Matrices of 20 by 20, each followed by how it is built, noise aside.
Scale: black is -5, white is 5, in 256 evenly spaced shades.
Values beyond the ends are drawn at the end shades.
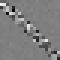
banded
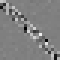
banded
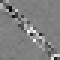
banded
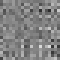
low rank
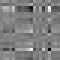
low rank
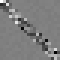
banded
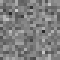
low rank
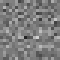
low rank
